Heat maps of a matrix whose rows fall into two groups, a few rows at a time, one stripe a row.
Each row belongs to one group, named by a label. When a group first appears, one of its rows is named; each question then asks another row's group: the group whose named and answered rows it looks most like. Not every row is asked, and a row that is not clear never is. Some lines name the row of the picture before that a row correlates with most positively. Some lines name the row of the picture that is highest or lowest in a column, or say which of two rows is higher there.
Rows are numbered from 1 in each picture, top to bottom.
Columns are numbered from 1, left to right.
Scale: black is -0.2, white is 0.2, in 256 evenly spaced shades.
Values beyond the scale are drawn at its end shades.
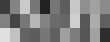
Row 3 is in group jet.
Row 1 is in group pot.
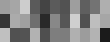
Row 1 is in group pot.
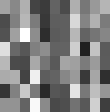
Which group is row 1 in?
pot
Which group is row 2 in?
pot
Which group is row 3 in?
pot
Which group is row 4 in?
jet
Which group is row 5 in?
jet
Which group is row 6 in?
jet
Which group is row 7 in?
pot
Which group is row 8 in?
jet
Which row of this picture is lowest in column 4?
1
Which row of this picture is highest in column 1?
4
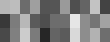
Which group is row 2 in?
pot
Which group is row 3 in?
pot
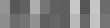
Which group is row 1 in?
jet
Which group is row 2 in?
jet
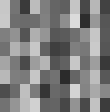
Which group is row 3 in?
jet
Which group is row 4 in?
jet
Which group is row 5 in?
jet
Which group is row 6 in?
jet
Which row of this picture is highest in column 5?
5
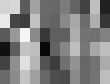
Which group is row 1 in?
jet
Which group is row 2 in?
jet
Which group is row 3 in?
pot
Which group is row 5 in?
pot
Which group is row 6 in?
pot
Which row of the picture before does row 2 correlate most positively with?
1
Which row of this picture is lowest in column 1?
4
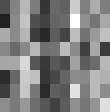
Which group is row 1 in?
pot
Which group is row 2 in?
pot
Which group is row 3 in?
pot
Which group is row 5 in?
pot
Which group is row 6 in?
pot
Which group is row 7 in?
pot
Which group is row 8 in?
pot
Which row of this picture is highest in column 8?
2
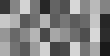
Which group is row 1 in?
pot
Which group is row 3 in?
jet
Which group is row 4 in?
jet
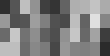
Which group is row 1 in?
pot
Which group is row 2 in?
jet
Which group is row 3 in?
jet
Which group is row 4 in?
jet
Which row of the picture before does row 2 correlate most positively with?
4
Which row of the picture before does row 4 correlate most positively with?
2
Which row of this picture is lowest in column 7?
2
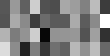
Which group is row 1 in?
jet
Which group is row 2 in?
pot
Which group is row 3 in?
jet
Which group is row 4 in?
jet
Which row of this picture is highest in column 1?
4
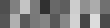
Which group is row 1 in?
pot
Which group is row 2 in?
jet
